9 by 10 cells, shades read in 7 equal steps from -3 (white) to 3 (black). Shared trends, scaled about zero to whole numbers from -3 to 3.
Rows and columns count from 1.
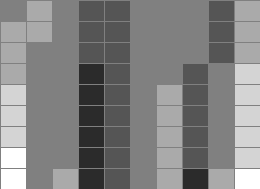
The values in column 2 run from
-1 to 0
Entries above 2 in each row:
0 0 0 0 0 0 0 0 0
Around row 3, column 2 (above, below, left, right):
-1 0 -1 0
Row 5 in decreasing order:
2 1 1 0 0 0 0 -1 -2 -2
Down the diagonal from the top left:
0 -1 0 2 1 0 -1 1 -1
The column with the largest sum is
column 4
